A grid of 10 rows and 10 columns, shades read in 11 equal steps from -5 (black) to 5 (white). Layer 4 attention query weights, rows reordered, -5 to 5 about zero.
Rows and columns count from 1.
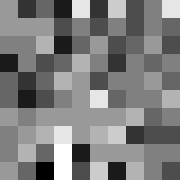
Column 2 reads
-3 1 0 0 -3 -4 0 1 2 -1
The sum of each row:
-1 -4 -6 -9 -4 -1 7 6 5 -3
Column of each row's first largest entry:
5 1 3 5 4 6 8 4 4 4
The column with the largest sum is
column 4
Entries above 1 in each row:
3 0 1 1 1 2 1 4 2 3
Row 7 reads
1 0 1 1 1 1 1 2 -1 0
